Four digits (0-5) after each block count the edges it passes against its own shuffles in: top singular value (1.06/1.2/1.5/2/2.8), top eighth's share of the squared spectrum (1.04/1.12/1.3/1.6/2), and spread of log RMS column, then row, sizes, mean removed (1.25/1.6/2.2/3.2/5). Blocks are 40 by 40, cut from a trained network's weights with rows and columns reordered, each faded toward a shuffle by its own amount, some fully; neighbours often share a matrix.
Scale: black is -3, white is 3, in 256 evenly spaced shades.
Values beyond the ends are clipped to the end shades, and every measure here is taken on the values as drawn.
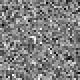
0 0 1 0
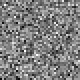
1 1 0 0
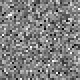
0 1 0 0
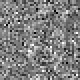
2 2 0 0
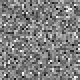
0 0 0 0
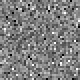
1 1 0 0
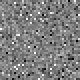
0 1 0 0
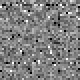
2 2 0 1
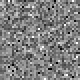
0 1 0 0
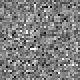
3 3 0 2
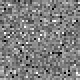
1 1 0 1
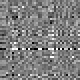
4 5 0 3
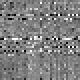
3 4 1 3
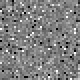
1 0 0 0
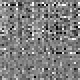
3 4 1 3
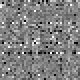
2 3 0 2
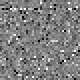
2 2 0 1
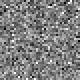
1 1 0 0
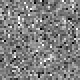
0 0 0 0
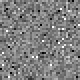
0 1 0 0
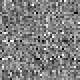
3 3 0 2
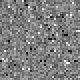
0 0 0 0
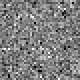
2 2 0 1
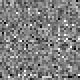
3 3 0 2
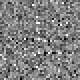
2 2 1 1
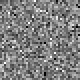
1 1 0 0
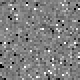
0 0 0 0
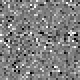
2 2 0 2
